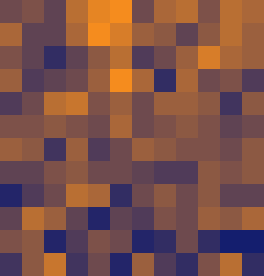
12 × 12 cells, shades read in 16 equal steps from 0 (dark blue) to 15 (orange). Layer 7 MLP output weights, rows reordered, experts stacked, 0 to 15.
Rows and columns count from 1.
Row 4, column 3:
5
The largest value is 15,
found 3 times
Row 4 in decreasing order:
15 10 10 9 9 7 6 6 5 4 4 2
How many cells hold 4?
11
